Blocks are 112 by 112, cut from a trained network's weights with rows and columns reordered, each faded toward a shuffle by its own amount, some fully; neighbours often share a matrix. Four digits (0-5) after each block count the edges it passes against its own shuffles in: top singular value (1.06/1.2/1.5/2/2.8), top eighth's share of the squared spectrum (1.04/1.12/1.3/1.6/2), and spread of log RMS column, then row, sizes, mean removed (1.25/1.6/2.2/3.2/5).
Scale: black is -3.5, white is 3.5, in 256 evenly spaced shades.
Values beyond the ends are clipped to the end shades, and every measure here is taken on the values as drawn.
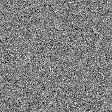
1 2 1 0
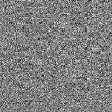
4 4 2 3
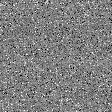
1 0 0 0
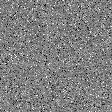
0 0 0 0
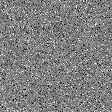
0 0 0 0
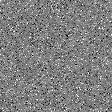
0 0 0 0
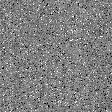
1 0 0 0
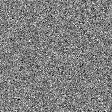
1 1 0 0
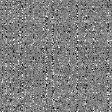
3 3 3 0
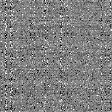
3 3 3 0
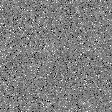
0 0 0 0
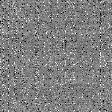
2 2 3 0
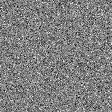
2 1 0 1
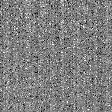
3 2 0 2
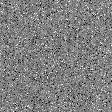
0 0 0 0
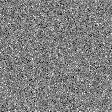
1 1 0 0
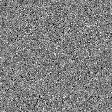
2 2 1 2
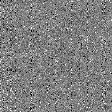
3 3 3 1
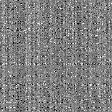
4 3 0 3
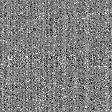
3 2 0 2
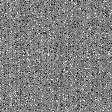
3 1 0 1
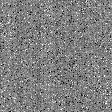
2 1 0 0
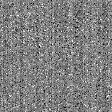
3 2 0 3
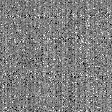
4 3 0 3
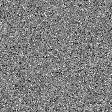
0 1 0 0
